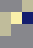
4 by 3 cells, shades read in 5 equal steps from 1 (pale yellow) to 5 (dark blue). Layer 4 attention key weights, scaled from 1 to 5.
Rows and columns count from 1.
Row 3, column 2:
3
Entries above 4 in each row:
0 1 0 0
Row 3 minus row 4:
-1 0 0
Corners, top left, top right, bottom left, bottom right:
3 2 3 3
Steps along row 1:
same down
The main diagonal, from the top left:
3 1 3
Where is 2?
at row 1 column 3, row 2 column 1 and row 3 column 1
